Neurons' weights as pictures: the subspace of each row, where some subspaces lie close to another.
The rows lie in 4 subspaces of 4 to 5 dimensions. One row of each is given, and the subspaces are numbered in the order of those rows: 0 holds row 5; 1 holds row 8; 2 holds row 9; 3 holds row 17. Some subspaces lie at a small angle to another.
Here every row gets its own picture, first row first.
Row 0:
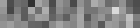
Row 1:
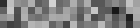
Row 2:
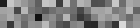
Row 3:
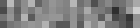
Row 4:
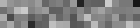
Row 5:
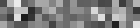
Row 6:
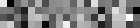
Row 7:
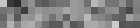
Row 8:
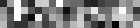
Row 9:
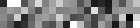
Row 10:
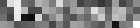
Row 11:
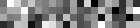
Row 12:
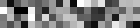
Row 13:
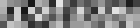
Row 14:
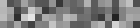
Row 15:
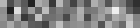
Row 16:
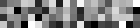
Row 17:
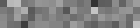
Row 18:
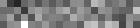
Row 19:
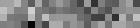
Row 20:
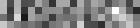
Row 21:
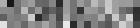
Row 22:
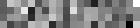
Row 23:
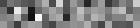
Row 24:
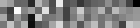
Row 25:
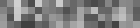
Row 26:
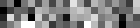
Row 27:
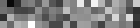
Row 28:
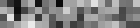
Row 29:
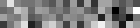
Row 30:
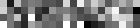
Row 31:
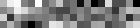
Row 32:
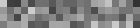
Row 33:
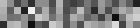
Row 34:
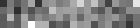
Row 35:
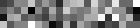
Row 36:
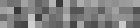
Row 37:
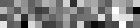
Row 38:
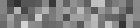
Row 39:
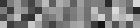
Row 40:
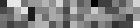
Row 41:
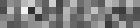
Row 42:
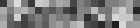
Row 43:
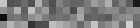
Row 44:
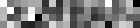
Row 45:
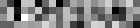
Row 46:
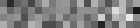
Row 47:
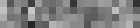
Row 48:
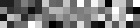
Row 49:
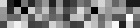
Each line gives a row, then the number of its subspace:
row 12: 0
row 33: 2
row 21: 2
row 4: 0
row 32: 0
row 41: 2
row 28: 1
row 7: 1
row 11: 1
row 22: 1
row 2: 1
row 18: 3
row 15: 0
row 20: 2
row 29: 1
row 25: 1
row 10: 0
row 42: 1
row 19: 2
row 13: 2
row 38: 1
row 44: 3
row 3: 0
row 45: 2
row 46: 1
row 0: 0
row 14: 2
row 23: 1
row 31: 3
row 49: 2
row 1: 2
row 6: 1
